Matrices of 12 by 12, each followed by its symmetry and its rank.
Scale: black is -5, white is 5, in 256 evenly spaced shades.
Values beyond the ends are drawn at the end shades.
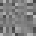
antisymmetric, rank two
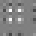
symmetric, rank one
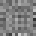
antisymmetric, rank two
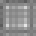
symmetric, rank one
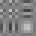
symmetric, rank one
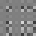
symmetric, rank one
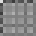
symmetric, rank one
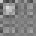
symmetric, rank two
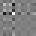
symmetric, rank one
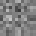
antisymmetric, rank two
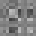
symmetric, rank two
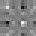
symmetric, rank two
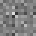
symmetric, rank two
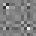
symmetric, rank two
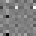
antisymmetric, rank two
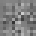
antisymmetric, rank two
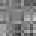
antisymmetric, rank two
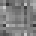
antisymmetric, rank two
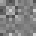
symmetric, rank two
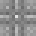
symmetric, rank two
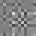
symmetric, rank two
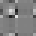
symmetric, rank one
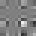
symmetric, rank one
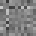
antisymmetric, rank two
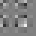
symmetric, rank one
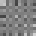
symmetric, rank two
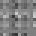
antisymmetric, rank two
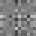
antisymmetric, rank two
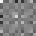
symmetric, rank two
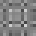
symmetric, rank one
